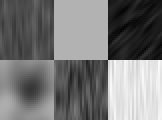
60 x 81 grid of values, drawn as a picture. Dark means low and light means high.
It is made of 2 by 3 panels. Panel 1,1: low, streaked downward, faint in contrast. Panel 1,2: high, flat. Panel 1,3: very low, slanting up to the right, faint in contrast. Panel 2,1: middling, smooth, strong in contrast. Panel 2,2: low, streaked downward. Panel 2,3: very high, streaked downward, faint in contrast.
